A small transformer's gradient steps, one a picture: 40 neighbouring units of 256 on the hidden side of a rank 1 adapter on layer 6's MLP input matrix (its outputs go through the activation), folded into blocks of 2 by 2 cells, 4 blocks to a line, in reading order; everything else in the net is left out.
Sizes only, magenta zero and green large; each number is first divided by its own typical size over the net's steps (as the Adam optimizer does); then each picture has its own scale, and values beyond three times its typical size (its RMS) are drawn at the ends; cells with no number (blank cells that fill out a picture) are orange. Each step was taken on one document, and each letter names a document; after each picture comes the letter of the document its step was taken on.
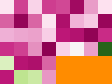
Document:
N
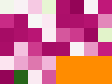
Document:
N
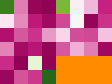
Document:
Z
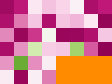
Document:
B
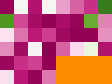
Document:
B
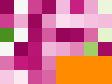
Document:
Z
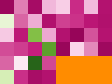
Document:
B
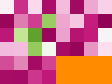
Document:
Z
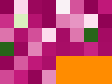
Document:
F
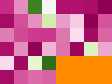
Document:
N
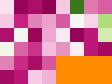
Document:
Z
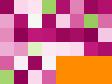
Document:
B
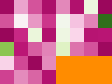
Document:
Z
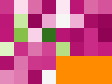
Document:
F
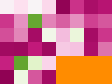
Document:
N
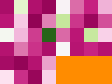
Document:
F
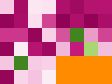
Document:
N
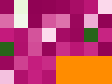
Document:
F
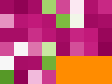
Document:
B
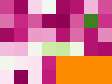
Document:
B
